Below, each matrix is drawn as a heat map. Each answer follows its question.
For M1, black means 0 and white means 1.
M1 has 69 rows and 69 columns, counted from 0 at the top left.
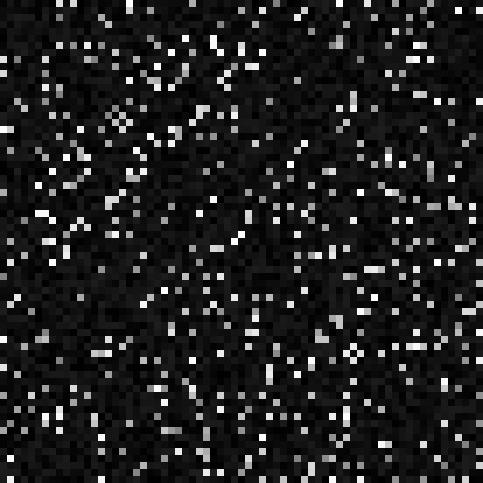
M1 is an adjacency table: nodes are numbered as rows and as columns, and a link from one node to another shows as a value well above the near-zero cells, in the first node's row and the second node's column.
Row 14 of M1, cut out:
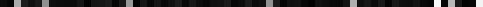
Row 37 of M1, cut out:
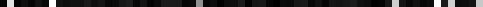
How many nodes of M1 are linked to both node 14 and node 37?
3
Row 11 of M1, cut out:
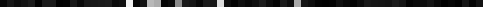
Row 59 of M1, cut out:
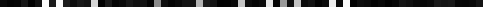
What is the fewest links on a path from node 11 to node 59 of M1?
2
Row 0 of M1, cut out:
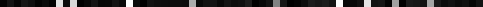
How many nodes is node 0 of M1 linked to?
9
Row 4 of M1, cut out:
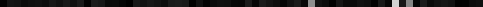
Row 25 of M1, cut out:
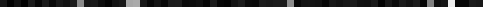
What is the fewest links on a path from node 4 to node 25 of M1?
4
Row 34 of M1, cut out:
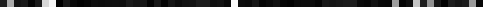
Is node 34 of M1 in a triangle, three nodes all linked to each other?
yes
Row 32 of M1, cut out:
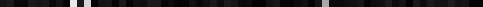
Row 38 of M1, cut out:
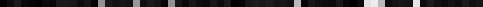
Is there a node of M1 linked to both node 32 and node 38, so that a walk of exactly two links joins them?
no
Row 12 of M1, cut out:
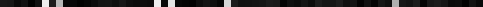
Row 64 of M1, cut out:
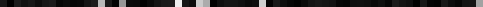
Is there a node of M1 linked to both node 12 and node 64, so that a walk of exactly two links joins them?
no
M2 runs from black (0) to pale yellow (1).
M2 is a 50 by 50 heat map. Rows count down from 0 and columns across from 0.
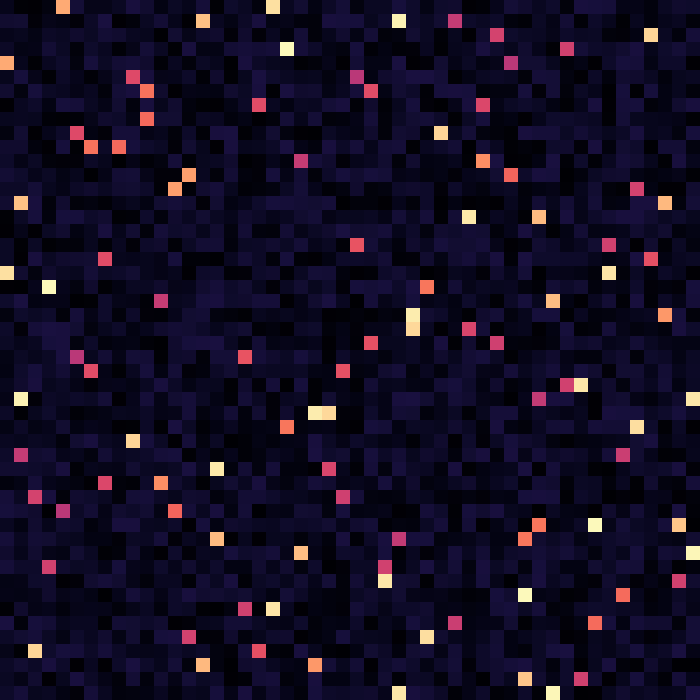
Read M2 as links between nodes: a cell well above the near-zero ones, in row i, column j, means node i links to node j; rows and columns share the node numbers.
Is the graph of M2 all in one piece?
no
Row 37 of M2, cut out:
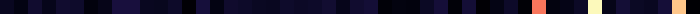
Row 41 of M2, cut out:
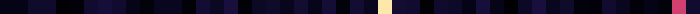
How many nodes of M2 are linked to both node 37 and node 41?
1
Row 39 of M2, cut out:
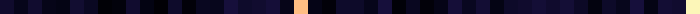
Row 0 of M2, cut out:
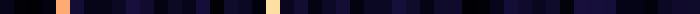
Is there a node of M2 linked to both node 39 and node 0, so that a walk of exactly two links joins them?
no
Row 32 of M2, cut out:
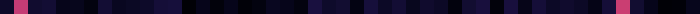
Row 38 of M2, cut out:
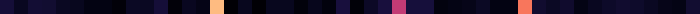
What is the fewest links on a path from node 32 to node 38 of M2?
3
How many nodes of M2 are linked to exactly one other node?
2
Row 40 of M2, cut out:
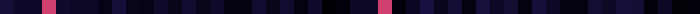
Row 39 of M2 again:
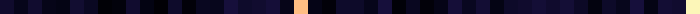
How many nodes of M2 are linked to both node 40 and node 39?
0
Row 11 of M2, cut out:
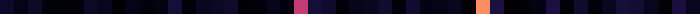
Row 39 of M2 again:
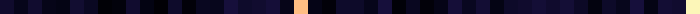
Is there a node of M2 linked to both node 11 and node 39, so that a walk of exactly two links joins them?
yes
